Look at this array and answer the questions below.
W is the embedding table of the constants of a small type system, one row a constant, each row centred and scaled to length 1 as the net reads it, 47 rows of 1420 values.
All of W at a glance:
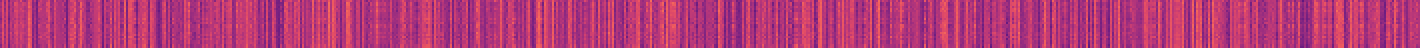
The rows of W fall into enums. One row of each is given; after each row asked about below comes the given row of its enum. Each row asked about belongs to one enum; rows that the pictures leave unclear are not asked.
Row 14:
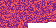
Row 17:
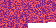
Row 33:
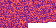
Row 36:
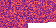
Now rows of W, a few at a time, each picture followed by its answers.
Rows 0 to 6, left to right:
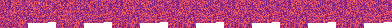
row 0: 36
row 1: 14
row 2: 17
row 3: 17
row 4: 17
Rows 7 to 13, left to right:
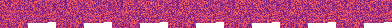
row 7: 14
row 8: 17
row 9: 36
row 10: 17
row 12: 17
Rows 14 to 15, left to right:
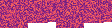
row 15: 17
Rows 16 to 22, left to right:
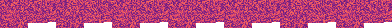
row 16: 14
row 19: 14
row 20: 14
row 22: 14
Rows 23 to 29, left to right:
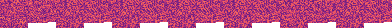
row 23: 33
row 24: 17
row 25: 17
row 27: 17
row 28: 14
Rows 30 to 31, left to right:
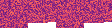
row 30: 17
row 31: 14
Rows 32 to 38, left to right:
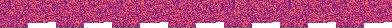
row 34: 33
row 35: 14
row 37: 17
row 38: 33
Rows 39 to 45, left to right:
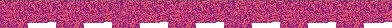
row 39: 14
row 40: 14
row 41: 17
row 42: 14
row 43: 17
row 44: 14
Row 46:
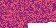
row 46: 14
